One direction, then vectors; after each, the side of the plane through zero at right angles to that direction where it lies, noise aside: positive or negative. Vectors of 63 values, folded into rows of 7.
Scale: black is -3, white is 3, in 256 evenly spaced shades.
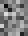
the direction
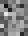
positive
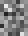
negative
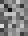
positive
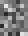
negative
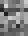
negative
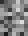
positive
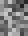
positive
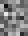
positive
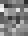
positive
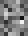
positive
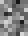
negative
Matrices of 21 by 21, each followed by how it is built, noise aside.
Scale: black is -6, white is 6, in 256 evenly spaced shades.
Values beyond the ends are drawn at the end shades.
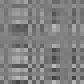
low rank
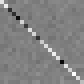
diagonal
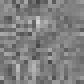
low rank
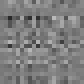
low rank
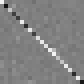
diagonal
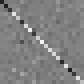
diagonal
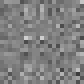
low rank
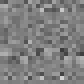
low rank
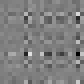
low rank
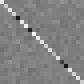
diagonal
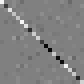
diagonal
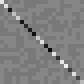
diagonal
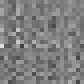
low rank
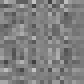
low rank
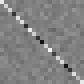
diagonal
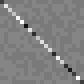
diagonal
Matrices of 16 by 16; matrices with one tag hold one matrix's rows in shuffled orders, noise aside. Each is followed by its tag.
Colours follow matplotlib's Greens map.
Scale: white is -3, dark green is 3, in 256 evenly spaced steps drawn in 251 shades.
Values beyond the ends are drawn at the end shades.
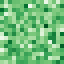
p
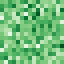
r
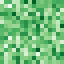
r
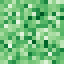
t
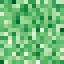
r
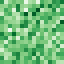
r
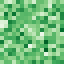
p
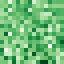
t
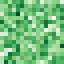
p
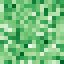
p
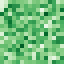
p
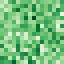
r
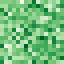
t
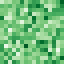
t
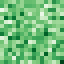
p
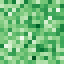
t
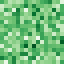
r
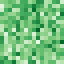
r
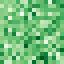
t
